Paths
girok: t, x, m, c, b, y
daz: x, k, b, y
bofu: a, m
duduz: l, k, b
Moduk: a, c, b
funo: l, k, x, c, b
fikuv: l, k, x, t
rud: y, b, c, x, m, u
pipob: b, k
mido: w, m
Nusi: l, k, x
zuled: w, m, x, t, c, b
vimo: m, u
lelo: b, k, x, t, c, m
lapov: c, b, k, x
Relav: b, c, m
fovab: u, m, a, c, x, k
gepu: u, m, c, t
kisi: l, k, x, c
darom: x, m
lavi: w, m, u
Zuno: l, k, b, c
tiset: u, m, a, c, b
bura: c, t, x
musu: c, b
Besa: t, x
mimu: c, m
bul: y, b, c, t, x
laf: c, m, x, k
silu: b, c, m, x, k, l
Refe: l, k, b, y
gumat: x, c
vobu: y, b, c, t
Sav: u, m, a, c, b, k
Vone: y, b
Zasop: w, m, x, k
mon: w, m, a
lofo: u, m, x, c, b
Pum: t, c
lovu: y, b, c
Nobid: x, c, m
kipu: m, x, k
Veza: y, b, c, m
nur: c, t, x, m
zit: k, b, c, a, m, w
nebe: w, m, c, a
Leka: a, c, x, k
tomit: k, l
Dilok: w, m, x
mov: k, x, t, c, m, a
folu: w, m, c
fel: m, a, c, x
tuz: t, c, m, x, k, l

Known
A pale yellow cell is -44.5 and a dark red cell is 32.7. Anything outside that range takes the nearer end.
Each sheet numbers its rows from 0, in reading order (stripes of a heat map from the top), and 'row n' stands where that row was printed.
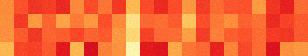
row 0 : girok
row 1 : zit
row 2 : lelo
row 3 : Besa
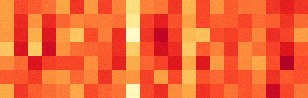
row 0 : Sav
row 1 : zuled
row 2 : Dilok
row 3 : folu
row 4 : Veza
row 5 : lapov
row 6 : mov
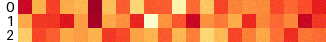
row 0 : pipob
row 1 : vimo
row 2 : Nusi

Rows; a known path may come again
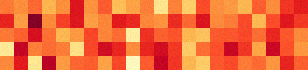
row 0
duduz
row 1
Vone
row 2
kipu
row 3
gumat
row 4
mido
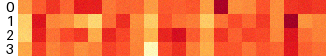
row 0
vobu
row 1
Leka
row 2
bura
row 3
mov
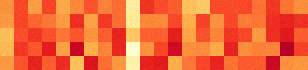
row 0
Zasop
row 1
Sav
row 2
rud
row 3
vimo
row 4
Besa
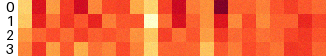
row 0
Pum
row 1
gepu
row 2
lelo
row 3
zit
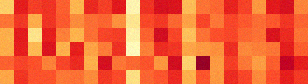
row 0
Nobid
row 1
zuled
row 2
nebe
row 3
lavi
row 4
musu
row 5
lofo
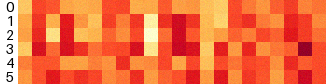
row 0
Nusi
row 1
Dilok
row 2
mon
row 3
mimu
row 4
lapov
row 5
Veza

